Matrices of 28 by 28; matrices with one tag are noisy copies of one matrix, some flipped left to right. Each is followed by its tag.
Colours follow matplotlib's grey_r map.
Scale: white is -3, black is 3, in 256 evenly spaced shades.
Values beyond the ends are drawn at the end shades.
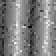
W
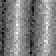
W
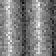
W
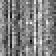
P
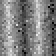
W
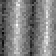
W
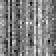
P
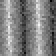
W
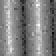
W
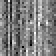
P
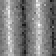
W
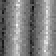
W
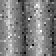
W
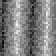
W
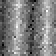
W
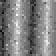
W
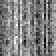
P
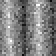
W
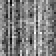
P
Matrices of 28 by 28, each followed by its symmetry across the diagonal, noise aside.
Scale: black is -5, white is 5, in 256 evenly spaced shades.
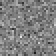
neither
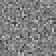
antisymmetric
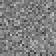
neither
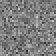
neither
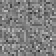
antisymmetric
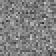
neither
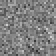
antisymmetric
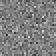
antisymmetric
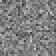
neither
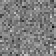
neither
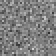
antisymmetric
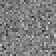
neither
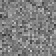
neither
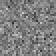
antisymmetric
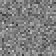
neither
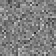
antisymmetric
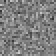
antisymmetric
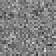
antisymmetric
